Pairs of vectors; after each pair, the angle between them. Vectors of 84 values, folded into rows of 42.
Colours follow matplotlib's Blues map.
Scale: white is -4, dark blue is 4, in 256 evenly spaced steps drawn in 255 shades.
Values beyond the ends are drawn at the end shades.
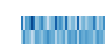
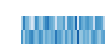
nearly opposite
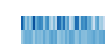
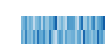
partly opposed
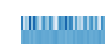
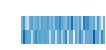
orthogonal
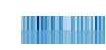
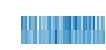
nearly opposite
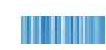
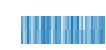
nearly parallel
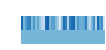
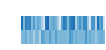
nearly parallel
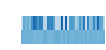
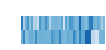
orthogonal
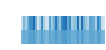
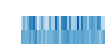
nearly parallel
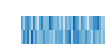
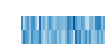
partly aligned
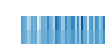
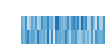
partly aligned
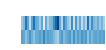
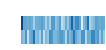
orthogonal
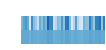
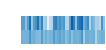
nearly opposite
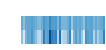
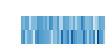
partly opposed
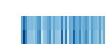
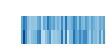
nearly parallel
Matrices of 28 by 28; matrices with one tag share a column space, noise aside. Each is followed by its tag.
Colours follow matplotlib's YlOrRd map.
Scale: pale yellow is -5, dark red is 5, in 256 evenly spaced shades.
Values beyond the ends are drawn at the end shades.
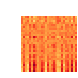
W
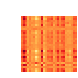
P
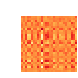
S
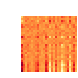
W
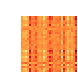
P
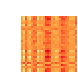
P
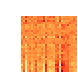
W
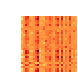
P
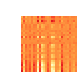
W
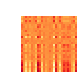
W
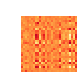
S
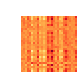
P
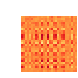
S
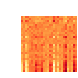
W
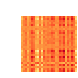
P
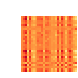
P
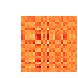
S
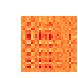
S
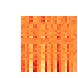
W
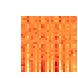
W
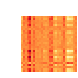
P
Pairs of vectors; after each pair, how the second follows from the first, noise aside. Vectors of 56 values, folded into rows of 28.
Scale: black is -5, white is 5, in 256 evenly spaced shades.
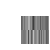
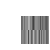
copied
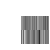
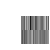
reversed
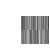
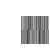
negated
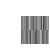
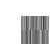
copied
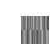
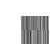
sign-scrambled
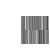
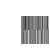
sign-scrambled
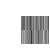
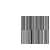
copied
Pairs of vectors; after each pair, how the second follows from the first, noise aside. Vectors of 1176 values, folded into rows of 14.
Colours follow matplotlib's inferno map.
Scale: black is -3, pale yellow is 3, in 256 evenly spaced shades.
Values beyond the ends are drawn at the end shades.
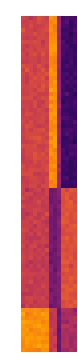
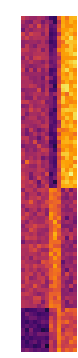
negated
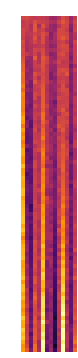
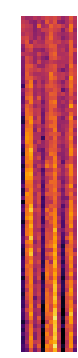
negated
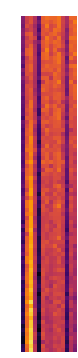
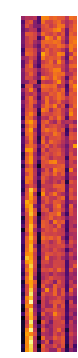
copied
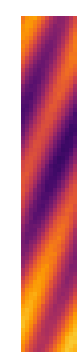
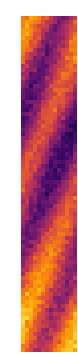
copied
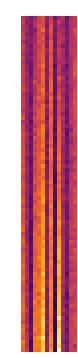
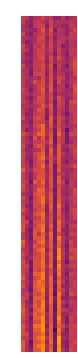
shrunk
